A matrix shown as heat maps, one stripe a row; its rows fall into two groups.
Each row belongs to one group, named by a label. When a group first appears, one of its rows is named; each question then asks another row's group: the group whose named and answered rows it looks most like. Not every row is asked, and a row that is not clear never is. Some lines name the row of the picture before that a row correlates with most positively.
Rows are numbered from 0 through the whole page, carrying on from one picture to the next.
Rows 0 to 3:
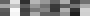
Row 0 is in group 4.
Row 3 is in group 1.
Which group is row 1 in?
1
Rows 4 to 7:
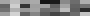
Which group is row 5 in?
4
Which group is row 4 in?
1
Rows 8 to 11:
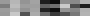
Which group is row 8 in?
1
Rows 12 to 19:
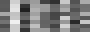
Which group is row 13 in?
4
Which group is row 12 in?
1
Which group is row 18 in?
4
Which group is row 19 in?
4
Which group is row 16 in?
4
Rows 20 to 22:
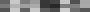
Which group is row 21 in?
1
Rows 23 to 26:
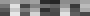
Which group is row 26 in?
4
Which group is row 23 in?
1
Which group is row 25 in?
1
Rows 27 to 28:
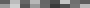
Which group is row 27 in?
4
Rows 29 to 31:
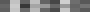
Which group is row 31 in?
4
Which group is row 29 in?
4
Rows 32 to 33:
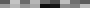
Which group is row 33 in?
1
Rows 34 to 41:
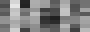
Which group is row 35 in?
4
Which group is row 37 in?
4
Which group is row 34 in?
4
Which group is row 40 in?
1
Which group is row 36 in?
1
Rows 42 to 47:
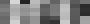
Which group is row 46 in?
1
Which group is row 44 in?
4
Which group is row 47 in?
1
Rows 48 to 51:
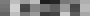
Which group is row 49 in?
1
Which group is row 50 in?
1
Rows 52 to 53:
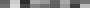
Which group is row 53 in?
1
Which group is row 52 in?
4
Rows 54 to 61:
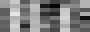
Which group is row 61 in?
4
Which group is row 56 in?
4
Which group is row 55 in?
1
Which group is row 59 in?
4
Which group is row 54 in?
1
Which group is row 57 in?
1
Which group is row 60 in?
4
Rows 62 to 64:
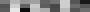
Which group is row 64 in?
4
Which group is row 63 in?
4
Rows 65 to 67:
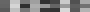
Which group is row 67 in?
1
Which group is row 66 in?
4
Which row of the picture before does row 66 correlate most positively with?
64
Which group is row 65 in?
1
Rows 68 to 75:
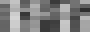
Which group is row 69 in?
4
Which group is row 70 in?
4
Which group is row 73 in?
1
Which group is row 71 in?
4
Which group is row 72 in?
1
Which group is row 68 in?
1
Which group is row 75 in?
1
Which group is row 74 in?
1
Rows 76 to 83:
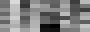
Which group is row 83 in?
1
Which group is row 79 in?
1
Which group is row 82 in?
1
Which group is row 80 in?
1
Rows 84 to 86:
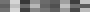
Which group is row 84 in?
1
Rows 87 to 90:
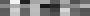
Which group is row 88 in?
1
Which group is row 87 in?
4
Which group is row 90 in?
4
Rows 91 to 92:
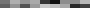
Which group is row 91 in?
1
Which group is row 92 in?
4
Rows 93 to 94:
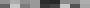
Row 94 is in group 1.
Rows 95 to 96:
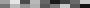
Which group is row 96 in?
4
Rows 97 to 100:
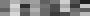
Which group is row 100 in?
1
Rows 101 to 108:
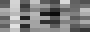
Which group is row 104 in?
1
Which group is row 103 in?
1
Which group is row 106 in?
1
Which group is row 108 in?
4
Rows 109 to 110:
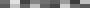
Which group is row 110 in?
4
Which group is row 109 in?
1
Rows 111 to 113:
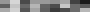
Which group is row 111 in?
4
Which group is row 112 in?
4
